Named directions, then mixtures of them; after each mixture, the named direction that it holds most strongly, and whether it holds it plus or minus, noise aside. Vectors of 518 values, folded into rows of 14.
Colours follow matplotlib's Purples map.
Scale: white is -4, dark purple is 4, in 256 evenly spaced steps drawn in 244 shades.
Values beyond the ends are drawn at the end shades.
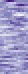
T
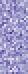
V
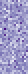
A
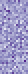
A, minus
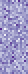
A, minus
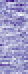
T, plus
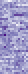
T, minus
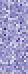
A, plus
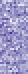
V, plus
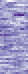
T, minus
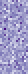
A, plus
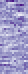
T, plus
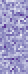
V, minus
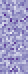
V, minus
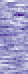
T, minus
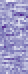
T, minus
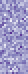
V, plus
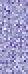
A, minus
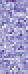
V, plus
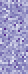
A, plus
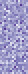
A, plus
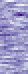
T, minus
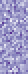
V, plus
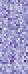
A, minus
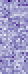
A, minus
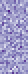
V, plus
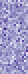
A, plus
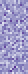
V, minus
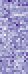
A, minus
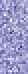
V, plus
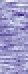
T, minus
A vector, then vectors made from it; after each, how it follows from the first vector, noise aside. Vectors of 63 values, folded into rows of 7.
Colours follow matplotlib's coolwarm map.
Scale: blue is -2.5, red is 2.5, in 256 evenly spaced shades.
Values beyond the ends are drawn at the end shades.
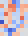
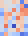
wrapped around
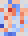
wrapped around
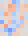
shrunk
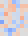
shrunk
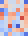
wrapped around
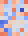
wrapped around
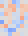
shrunk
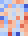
wrapped around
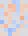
shrunk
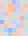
shrunk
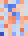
wrapped around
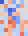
wrapped around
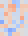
shrunk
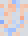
shrunk
